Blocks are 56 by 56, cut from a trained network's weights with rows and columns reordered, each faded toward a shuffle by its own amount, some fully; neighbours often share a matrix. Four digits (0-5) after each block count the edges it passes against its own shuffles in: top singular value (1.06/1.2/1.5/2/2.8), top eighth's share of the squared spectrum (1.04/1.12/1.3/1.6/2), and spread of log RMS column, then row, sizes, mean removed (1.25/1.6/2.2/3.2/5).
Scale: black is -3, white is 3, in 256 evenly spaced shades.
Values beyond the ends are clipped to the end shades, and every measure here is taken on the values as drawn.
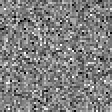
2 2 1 0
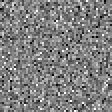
0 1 0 0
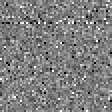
2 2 0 1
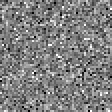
0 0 0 0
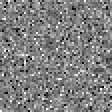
0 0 0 0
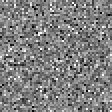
1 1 0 1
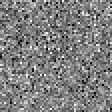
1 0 0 0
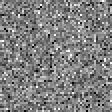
1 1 0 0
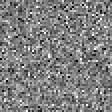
0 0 0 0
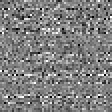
4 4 1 4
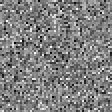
2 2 0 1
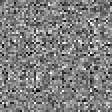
4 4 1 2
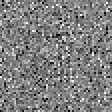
1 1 0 0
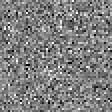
2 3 2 2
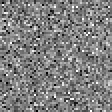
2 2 1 0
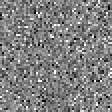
1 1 0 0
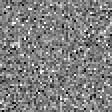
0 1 0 0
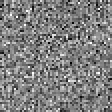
3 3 0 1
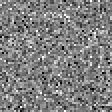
0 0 0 0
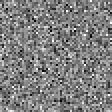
1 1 0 0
